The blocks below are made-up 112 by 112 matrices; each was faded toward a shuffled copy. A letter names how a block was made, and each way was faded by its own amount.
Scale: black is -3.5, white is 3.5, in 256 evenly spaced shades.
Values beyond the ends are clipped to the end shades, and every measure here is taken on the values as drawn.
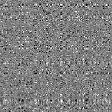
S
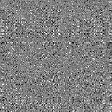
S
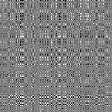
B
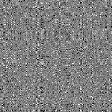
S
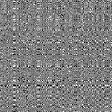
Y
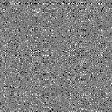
S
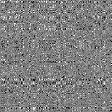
S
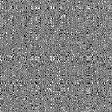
S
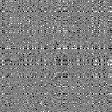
Y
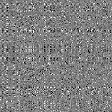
S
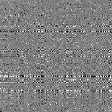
Y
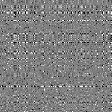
Y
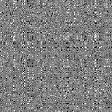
S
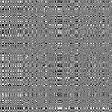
B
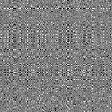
Y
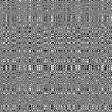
B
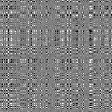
B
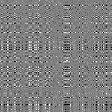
B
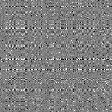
Y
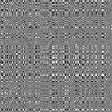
B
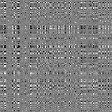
B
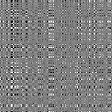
B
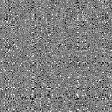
S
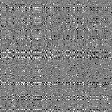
Y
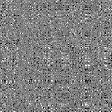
S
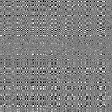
B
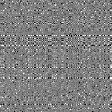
Y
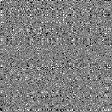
S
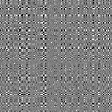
B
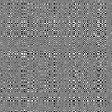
B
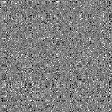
S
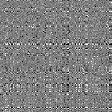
Y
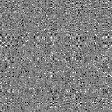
S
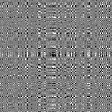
B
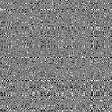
Y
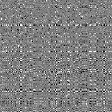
Y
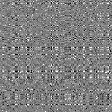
Y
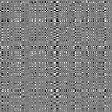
B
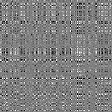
B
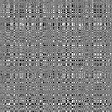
B
